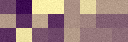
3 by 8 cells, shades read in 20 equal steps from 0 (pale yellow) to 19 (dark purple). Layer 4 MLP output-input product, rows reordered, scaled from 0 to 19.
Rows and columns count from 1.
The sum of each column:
37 36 19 30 23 21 29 30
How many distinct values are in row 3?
7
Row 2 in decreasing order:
16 16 12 12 9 8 7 6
